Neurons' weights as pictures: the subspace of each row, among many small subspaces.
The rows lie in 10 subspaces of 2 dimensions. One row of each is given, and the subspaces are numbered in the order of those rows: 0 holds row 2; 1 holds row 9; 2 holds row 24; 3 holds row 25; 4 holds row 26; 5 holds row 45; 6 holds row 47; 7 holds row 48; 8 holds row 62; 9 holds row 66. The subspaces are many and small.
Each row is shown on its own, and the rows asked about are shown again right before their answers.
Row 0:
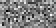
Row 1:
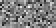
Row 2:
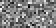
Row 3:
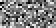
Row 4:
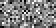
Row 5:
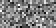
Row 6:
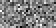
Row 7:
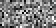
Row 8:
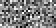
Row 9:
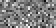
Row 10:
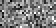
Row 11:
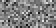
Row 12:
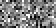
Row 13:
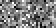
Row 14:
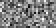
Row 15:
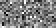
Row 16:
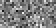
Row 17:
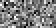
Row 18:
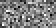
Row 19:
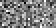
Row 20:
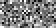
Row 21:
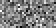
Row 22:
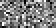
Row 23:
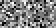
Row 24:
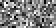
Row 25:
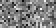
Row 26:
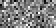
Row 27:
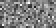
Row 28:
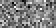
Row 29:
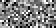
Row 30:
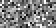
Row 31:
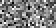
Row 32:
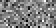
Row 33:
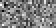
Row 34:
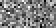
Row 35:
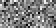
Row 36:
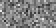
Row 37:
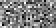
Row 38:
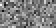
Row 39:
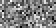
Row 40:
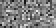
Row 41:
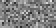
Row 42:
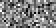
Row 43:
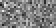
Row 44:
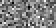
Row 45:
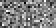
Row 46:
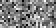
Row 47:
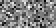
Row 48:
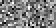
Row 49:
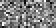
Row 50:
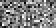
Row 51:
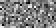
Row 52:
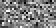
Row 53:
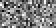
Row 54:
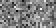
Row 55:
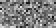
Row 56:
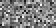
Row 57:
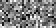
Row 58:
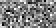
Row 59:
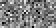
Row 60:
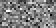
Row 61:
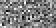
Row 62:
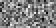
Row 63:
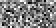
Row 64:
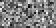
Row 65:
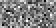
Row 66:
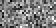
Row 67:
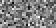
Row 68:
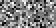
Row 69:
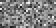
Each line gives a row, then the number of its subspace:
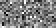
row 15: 6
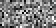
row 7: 9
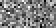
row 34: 5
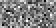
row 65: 4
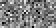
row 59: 7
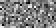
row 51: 8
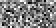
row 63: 4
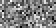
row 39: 9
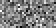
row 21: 0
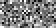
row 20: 7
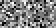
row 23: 6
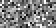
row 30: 9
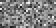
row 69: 0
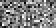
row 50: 5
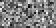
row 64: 8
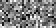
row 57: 3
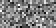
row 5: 0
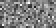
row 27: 8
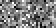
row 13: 3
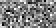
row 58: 4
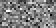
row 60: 1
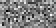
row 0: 4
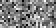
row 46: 3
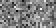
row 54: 3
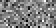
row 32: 1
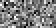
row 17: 2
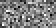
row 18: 4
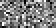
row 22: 6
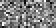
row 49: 6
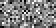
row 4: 7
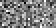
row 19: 5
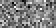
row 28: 3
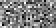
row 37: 5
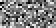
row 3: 0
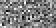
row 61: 5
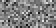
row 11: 1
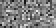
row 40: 2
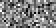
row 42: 8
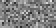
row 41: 1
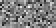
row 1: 9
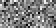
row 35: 4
